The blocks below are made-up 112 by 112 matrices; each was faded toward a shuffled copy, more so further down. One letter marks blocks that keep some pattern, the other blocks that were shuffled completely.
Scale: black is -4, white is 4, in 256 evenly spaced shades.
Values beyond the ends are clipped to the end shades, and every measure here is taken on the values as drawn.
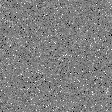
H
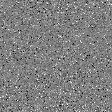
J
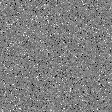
H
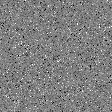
H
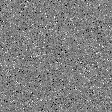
H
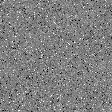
H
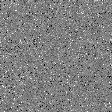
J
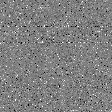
J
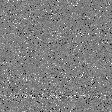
J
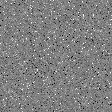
H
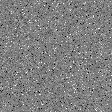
H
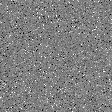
H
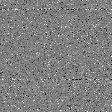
J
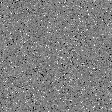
H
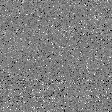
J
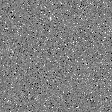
H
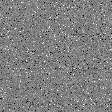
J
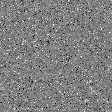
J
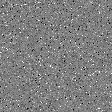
H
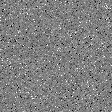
H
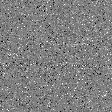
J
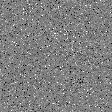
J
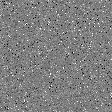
H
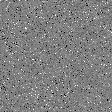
H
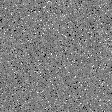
H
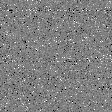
J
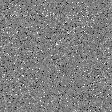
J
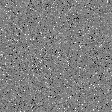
H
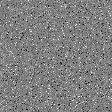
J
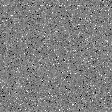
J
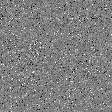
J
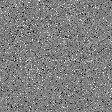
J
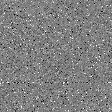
J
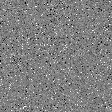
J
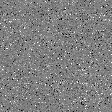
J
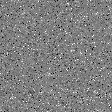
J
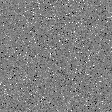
H
